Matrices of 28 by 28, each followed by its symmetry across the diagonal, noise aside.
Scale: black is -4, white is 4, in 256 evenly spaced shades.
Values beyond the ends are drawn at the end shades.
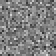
antisymmetric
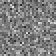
neither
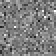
neither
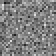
antisymmetric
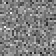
neither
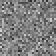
antisymmetric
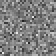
neither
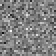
neither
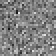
neither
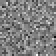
antisymmetric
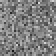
neither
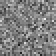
antisymmetric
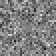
antisymmetric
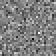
antisymmetric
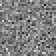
neither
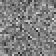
antisymmetric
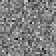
neither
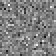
antisymmetric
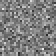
neither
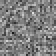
antisymmetric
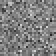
antisymmetric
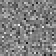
antisymmetric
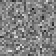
neither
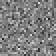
antisymmetric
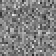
neither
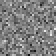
antisymmetric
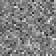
neither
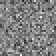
neither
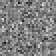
antisymmetric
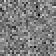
neither
